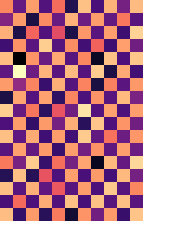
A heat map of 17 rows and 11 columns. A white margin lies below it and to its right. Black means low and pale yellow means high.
The values fall into two levels. The field is checkered. On average the colour sits 50% of the way up the scale.
